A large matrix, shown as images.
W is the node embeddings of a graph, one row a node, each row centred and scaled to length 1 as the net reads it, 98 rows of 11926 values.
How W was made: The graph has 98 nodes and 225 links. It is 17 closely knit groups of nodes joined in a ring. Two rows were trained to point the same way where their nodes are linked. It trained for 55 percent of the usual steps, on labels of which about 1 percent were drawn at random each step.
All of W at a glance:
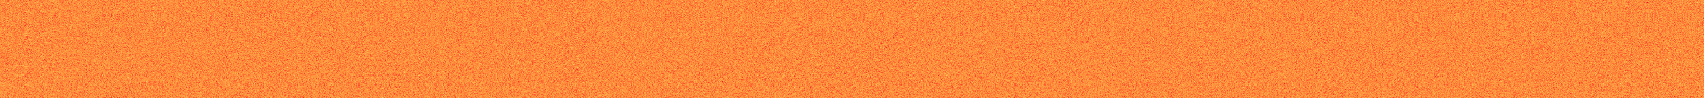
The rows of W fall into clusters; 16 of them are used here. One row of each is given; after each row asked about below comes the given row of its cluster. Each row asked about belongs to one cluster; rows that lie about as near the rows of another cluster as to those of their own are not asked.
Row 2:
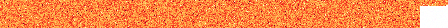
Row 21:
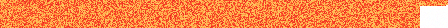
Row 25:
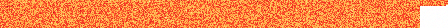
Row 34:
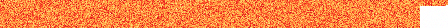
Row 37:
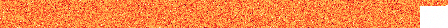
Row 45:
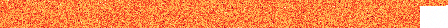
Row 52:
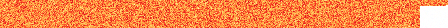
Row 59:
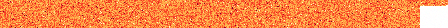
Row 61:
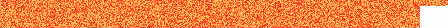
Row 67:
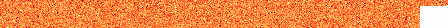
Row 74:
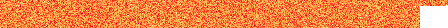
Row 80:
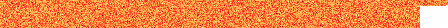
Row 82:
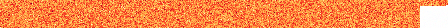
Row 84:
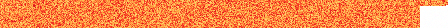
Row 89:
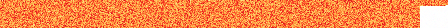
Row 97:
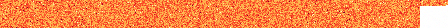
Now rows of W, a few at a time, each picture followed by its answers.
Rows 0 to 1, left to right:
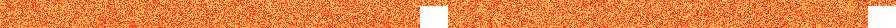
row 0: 80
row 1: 97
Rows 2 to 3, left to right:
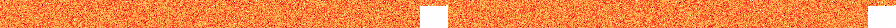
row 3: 61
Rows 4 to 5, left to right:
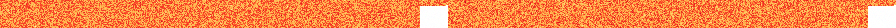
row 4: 97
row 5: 52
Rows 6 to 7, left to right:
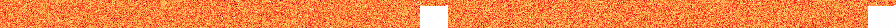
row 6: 59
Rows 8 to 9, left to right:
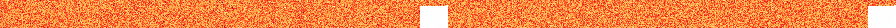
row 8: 45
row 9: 67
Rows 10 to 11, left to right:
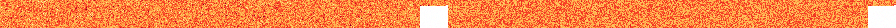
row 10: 61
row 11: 84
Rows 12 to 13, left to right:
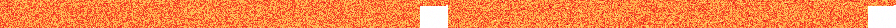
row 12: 25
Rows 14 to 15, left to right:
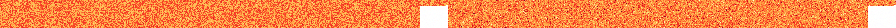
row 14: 97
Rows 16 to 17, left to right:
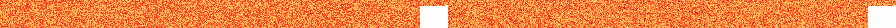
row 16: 97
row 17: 82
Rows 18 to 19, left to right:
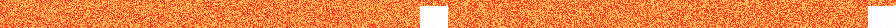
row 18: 34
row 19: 97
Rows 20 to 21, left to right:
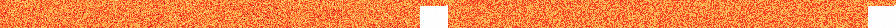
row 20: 34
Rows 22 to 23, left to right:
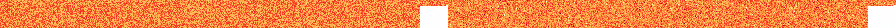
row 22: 25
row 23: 89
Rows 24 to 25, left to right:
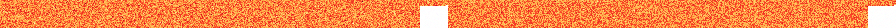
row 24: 37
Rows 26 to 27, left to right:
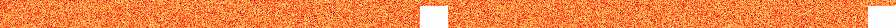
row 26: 45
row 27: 80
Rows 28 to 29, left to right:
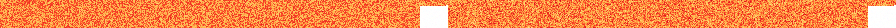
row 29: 82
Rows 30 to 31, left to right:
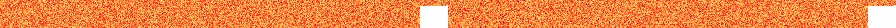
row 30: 80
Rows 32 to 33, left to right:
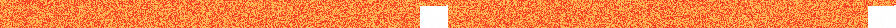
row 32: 21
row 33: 84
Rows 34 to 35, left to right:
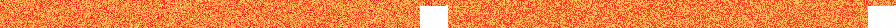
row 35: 84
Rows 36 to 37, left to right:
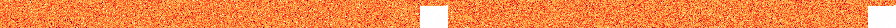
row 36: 59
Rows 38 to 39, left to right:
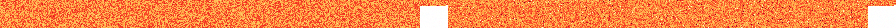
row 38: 61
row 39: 25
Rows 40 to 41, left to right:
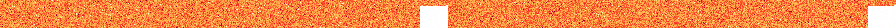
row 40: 89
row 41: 25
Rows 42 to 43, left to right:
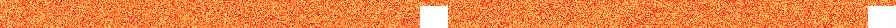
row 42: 21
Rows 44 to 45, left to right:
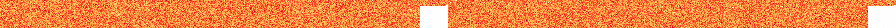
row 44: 52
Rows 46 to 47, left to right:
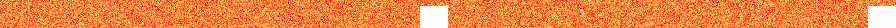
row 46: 67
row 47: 2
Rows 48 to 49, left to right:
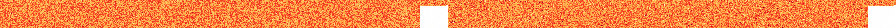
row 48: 59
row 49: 80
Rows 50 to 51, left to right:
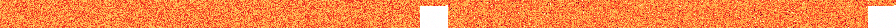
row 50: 37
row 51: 97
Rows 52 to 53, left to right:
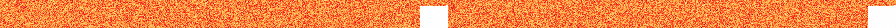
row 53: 45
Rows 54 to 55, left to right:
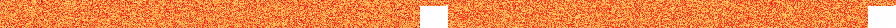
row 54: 74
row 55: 89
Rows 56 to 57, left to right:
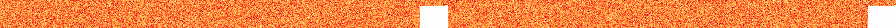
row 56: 84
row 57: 45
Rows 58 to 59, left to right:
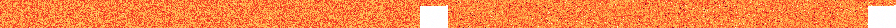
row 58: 67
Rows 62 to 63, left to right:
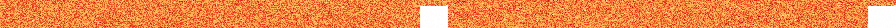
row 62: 80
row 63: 89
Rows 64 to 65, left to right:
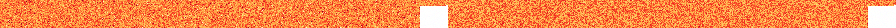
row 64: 21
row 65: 74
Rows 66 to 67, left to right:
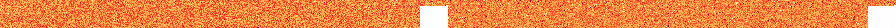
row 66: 84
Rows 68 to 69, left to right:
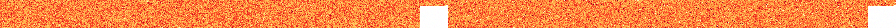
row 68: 82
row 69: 37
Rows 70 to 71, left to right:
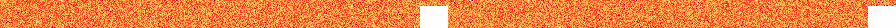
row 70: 21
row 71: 61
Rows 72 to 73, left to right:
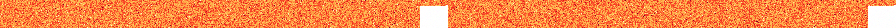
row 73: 45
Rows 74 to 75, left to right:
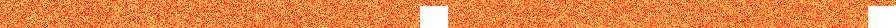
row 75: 74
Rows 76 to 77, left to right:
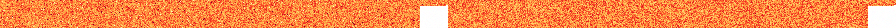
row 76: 52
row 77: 45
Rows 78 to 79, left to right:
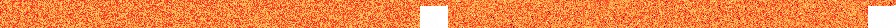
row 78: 67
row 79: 59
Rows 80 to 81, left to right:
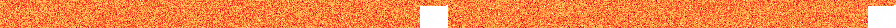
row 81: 52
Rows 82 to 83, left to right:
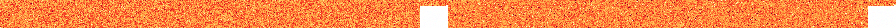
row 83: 2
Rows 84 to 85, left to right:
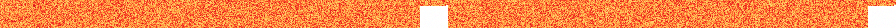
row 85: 2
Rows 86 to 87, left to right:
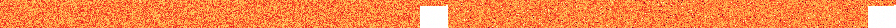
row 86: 25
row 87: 74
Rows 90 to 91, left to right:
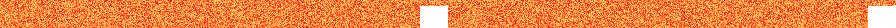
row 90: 61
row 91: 82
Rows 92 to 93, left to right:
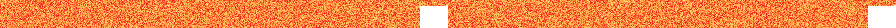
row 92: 21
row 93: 59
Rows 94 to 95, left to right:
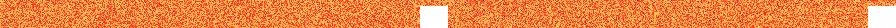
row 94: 80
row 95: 21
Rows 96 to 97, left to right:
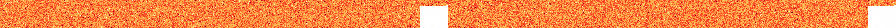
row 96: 2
